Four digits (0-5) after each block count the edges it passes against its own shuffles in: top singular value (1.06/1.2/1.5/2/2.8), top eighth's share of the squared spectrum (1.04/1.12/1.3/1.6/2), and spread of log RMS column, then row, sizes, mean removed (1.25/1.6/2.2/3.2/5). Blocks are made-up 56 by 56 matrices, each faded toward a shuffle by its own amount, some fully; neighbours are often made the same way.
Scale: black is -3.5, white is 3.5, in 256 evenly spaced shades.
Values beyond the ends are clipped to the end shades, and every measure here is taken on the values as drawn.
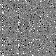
2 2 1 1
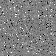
0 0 0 0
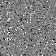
1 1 1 1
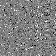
3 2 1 0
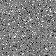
2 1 0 0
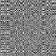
5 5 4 3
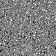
2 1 0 0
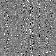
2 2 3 0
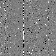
3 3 2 0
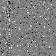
2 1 1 0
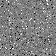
1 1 0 0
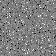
1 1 0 0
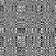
5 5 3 3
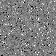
0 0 0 0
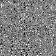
1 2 2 0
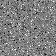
0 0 0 0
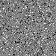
2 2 0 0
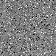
0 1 1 0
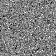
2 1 0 0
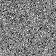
0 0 0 0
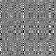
5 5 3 3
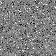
0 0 0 0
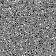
0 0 0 0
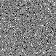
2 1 1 0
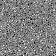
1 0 0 0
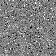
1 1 0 0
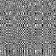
5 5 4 3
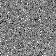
1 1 0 0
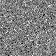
1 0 0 0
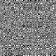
4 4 2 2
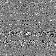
1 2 0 3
